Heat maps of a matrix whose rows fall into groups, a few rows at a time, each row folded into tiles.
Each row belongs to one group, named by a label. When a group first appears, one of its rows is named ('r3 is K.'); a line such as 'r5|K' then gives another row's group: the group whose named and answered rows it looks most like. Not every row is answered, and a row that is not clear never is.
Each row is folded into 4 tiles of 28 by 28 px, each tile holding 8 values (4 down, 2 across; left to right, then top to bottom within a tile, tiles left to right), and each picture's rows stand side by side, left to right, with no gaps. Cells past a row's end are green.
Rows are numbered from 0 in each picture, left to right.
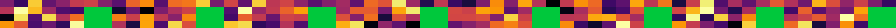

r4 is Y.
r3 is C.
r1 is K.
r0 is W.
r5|K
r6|W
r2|C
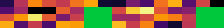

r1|W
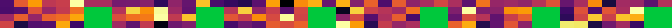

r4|C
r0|K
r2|Y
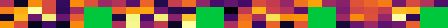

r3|Y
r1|W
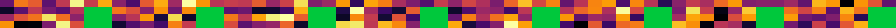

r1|Y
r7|Y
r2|K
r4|K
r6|C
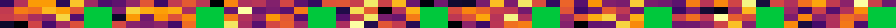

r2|C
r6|K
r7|K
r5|K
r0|Y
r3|C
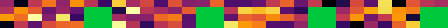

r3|Y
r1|C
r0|Y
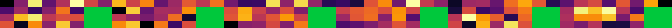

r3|Y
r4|K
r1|C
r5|W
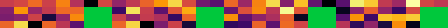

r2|Y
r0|C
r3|K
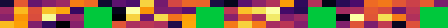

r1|W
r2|W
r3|W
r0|W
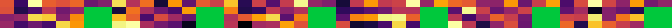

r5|K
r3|K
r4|C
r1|C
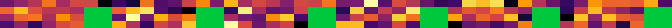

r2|C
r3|C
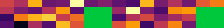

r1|C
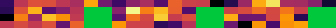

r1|W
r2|Y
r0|W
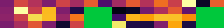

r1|K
